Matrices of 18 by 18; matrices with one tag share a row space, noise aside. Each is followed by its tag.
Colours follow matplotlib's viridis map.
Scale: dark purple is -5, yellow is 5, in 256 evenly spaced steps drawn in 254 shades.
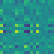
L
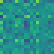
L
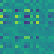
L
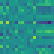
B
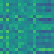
B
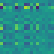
L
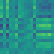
B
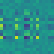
L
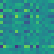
L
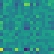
L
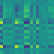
L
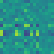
L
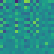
L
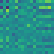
B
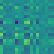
L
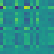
L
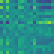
B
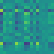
L
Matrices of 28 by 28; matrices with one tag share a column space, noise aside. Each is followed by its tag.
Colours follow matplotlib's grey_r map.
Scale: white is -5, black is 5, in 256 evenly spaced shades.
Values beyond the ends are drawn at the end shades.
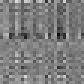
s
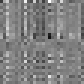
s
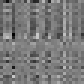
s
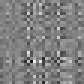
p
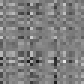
p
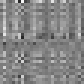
s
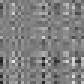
p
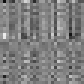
s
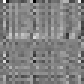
s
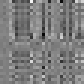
s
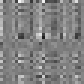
s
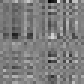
s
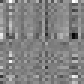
s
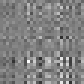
p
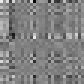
s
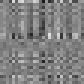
s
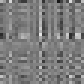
s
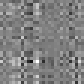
p
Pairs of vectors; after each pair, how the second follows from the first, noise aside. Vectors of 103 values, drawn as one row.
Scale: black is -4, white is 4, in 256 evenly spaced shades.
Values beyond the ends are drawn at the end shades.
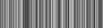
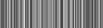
shuffled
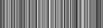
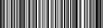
scaled up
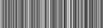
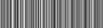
shuffled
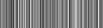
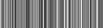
shuffled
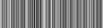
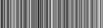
shuffled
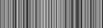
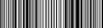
scaled up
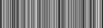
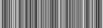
negated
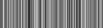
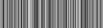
negated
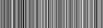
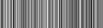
wrapped around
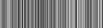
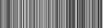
negated
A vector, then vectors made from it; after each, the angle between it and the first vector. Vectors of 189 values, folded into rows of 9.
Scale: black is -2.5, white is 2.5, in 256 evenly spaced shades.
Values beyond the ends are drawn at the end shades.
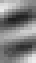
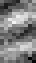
nearly opposite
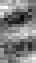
nearly parallel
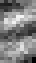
nearly opposite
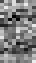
partly aligned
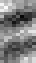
nearly parallel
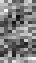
partly aligned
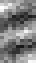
nearly parallel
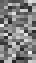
orthogonal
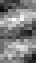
nearly opposite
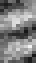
nearly opposite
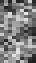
partly opposed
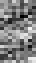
partly aligned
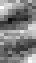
nearly parallel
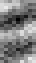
nearly parallel
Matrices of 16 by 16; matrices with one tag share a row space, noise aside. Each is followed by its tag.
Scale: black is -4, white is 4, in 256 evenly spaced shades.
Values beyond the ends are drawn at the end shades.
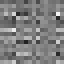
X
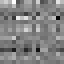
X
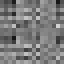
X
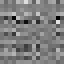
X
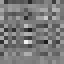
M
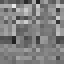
X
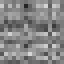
M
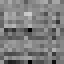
M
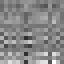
M
